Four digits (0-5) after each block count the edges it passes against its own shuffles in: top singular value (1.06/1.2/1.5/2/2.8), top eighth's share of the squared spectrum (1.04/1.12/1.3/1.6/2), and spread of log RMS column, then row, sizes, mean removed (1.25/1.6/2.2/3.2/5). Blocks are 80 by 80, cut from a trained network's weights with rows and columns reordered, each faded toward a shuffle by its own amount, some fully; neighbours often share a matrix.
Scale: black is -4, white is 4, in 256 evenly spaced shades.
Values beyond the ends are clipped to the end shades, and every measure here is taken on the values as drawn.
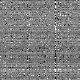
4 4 3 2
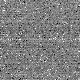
2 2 1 0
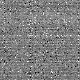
3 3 2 1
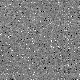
1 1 0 0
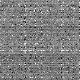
4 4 3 2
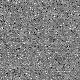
1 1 0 0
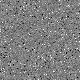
0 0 0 0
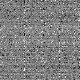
3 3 2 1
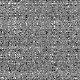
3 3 3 2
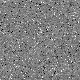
0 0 0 0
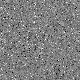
0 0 0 0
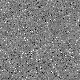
0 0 0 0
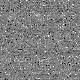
1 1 0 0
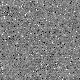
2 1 0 0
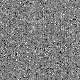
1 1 0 1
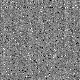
2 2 0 1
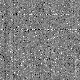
2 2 0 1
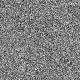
2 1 0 0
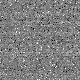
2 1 0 0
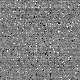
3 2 1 0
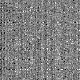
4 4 1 3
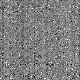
3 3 0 2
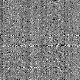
3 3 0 3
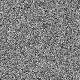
1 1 0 0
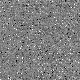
0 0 0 0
